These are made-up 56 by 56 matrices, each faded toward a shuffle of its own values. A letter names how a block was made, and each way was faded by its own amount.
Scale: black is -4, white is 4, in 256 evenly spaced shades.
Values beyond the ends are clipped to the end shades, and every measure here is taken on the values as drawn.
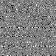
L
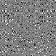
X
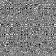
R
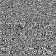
L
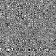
R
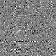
R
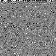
R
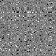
X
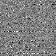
L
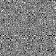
R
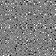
X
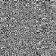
R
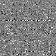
L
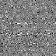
L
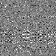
L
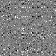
X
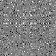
X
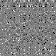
X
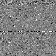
L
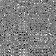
X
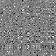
X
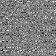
L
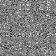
L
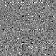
R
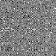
X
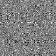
L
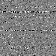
L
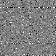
L
